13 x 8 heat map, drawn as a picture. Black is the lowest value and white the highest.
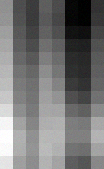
Ninth with the highest average: bottom left. Calmest part: bottom middle. Stripes: upright, repeating 2 times. Ninth with the lowest average: top right. Lone odd cells: none. Slope: up to the bottom left.
